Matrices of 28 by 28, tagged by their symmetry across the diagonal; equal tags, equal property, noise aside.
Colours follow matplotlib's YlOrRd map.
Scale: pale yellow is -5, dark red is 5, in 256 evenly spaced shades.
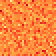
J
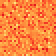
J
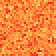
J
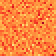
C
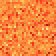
C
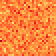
C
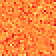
J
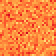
C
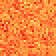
J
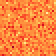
J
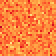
C
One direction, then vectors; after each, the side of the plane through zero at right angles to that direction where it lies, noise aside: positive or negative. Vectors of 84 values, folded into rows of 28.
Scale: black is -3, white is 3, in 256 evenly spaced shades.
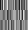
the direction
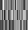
positive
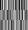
positive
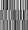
negative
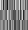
negative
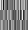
negative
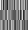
negative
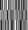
positive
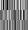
negative
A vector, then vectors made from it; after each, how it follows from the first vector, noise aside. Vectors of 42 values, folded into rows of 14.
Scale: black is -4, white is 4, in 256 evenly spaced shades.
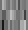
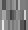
negated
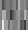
negated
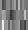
negated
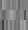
shrunk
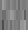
shrunk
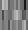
reversed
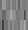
shrunk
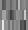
negated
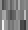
negated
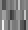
negated
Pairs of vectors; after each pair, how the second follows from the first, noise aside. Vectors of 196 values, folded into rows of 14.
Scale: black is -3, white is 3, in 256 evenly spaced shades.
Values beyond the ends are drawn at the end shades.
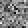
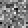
sign-scrambled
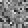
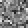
sign-scrambled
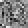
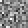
sign-scrambled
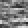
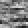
negated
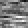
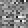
sign-scrambled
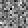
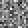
negated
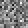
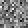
negated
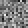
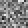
sign-scrambled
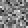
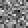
negated
